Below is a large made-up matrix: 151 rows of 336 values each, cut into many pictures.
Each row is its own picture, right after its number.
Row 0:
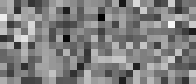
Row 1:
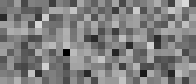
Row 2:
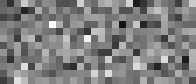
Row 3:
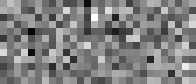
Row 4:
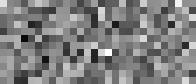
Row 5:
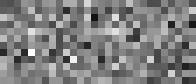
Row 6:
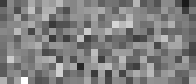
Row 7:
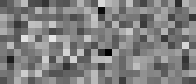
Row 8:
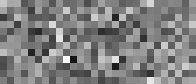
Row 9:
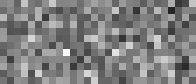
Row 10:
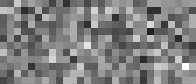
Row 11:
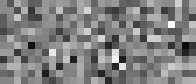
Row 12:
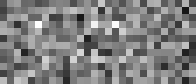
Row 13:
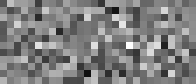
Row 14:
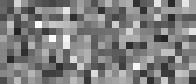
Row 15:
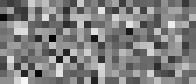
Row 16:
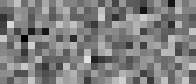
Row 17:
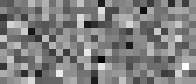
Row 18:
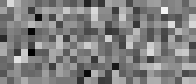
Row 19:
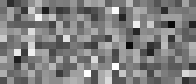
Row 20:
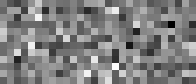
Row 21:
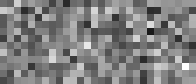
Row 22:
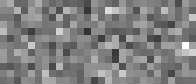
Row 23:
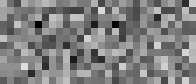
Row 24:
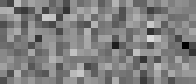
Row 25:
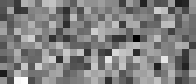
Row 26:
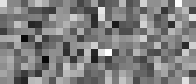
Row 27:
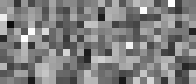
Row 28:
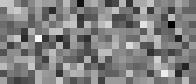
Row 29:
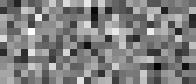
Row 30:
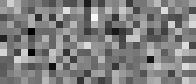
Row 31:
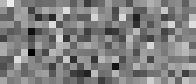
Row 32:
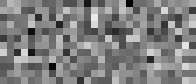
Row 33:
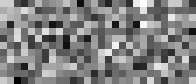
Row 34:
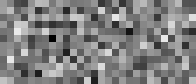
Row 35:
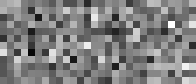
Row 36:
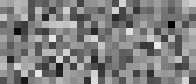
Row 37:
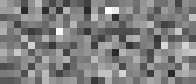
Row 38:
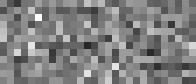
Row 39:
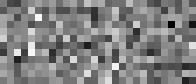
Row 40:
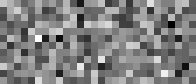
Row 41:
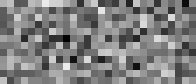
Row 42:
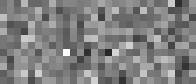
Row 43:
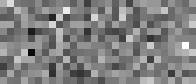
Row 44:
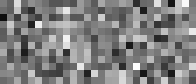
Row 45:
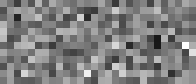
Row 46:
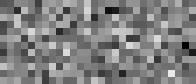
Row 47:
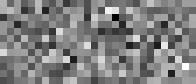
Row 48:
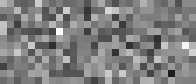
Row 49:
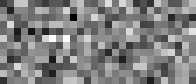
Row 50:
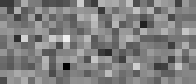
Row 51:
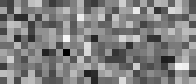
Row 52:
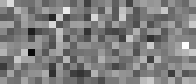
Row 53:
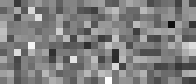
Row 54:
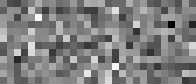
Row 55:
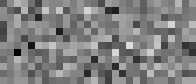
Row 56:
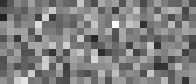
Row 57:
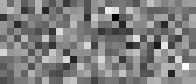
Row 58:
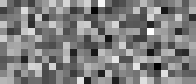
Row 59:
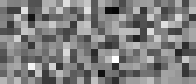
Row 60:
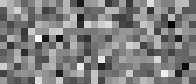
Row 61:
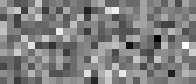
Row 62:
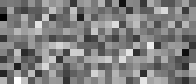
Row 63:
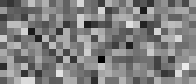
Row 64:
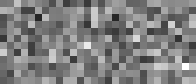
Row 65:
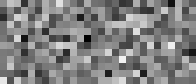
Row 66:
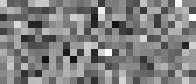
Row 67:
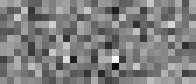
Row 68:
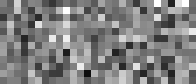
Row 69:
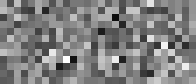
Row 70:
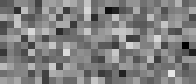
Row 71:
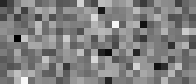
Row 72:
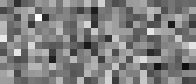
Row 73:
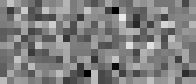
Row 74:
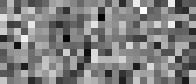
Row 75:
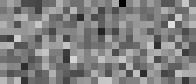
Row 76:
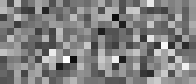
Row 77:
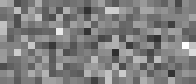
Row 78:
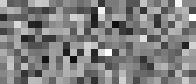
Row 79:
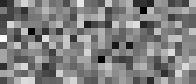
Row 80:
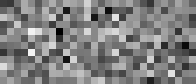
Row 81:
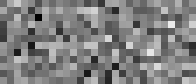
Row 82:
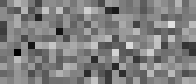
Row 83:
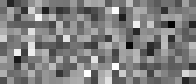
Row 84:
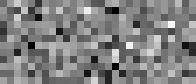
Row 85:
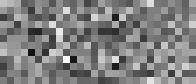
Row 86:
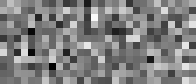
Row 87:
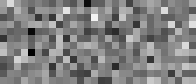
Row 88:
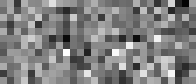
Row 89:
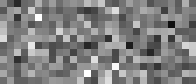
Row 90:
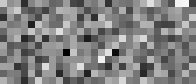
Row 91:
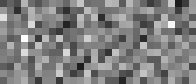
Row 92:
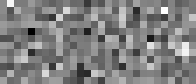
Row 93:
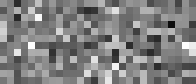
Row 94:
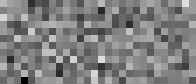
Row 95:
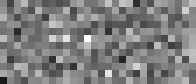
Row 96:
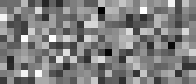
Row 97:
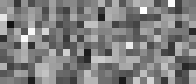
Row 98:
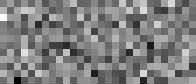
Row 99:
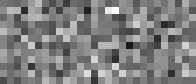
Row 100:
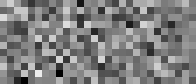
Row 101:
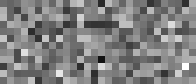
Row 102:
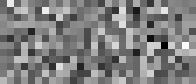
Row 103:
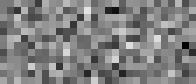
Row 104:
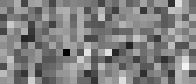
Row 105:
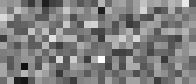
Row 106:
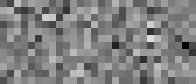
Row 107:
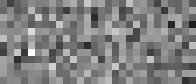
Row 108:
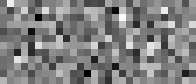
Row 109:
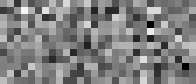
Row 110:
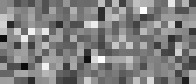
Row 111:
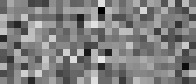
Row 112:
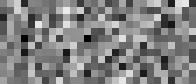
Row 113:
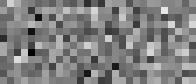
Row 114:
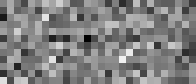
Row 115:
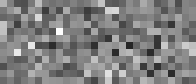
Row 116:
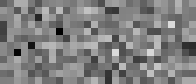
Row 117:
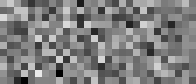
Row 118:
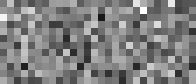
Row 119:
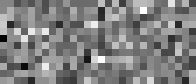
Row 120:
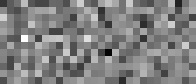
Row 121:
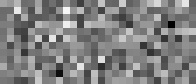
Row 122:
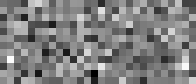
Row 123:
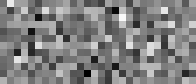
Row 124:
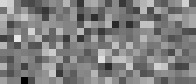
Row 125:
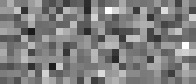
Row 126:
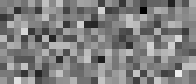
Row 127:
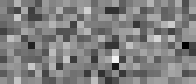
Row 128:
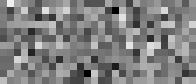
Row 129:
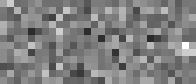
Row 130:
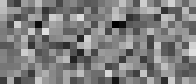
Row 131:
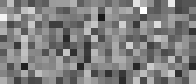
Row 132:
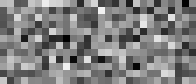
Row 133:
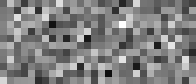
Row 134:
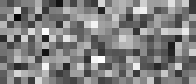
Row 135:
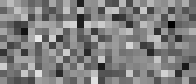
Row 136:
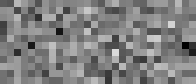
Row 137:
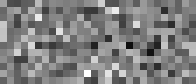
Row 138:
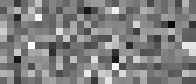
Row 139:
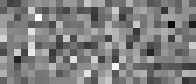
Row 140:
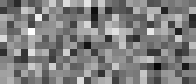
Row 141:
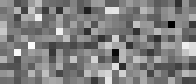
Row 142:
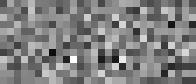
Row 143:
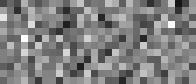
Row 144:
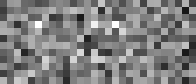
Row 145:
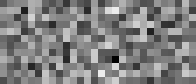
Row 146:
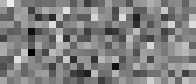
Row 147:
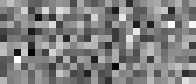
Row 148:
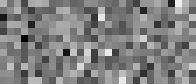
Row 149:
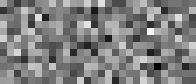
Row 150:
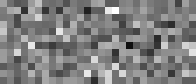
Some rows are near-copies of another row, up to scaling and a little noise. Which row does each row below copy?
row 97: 27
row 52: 43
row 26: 4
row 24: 106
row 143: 91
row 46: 70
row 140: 29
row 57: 47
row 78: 66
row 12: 144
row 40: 60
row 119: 110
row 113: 18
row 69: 76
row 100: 117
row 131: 118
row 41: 132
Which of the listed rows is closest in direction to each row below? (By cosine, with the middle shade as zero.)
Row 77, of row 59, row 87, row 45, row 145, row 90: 45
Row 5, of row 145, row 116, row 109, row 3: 109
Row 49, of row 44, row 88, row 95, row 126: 95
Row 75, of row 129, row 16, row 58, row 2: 129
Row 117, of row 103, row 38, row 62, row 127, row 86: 38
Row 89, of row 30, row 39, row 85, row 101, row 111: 39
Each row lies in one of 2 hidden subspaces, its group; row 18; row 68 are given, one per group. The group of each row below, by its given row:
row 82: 18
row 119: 68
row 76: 18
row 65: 68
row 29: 18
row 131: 68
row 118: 68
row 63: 68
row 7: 68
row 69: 18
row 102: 18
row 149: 18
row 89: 18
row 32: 18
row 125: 18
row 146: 18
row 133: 68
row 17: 68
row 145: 18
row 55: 18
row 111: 68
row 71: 68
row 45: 18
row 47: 18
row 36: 68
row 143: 68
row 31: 18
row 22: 18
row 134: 68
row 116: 18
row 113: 18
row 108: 18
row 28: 68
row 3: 18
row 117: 68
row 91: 68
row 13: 18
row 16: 68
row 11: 18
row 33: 68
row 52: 18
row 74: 68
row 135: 68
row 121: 68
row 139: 18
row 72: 18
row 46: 18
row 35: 18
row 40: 68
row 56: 68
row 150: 18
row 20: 18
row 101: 68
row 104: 68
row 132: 68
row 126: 68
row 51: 68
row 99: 18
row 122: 68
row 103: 18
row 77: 18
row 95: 68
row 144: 68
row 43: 18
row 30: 18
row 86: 18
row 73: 18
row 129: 18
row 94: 68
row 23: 68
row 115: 18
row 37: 18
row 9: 68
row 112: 68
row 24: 18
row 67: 18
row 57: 18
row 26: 68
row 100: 68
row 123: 18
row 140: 18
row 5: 18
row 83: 18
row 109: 18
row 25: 68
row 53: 18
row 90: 68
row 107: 18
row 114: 68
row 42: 68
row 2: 68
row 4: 68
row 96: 68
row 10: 18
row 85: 18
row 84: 18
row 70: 18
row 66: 68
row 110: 68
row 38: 18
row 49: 68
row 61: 18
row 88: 68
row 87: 18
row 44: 68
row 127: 18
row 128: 18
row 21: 18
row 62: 68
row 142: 18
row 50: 68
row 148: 68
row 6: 68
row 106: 18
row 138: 18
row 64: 18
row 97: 68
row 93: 18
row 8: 18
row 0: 68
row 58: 18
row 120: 68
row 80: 18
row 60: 68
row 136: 18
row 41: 68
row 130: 68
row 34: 68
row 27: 68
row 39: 18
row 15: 68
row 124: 68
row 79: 68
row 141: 18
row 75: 68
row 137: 18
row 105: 68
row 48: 18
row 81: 18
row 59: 18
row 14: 68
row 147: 18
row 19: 18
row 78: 68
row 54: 18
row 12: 68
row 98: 68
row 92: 18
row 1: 68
